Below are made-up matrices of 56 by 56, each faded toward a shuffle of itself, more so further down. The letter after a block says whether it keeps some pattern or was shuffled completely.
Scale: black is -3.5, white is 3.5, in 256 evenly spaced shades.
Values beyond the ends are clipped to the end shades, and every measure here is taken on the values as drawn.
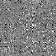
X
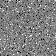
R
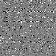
X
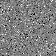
R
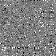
X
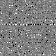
X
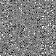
X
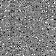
X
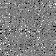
X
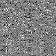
X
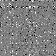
X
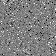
R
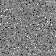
R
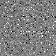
X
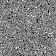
R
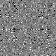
X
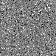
R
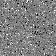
R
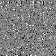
X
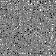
X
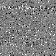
X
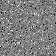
R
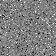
R
